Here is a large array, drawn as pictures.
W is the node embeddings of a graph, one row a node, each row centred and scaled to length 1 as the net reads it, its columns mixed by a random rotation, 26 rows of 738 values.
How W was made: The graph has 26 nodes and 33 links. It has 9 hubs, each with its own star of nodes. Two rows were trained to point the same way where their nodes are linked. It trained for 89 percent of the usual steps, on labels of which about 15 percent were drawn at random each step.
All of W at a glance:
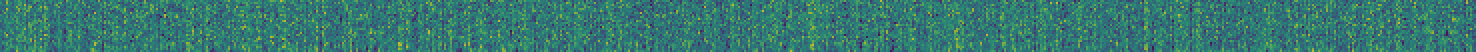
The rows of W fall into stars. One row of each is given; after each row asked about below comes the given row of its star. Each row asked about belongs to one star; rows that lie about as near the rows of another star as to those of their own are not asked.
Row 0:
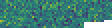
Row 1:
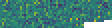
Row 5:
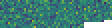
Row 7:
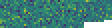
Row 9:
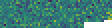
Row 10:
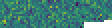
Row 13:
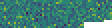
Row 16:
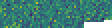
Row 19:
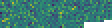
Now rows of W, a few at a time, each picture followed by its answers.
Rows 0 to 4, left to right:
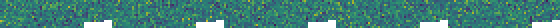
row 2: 5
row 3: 19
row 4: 5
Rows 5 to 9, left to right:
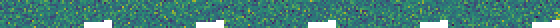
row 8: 7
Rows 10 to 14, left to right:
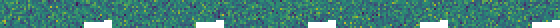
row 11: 10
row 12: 13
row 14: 9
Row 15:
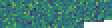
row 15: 16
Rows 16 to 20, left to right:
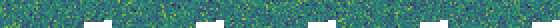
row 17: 5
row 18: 0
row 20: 9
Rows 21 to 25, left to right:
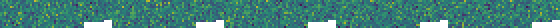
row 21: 1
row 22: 1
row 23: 10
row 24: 13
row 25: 13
